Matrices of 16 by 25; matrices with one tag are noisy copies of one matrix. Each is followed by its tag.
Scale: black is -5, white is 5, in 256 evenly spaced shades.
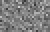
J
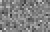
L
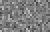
L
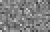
L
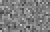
L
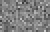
J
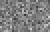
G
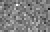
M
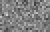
J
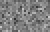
G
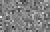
J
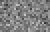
M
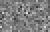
G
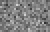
M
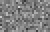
J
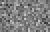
M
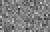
J
